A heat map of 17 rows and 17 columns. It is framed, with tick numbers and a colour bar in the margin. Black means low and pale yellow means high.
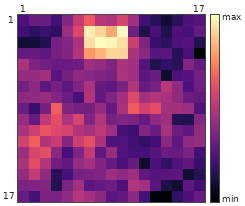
In the top middle lies a patch that is higher than the rest. The values are skewed, with a long tail toward high values. The field is mottled with small blotches. The ninth with the highest average is the top middle. Values change most from cell to cell in the top middle.
